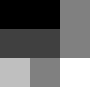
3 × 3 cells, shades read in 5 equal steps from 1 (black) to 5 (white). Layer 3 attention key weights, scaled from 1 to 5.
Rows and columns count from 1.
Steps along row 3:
down up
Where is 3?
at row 1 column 3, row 2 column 3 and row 3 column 2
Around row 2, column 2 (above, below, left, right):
1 3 2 3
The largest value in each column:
4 3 5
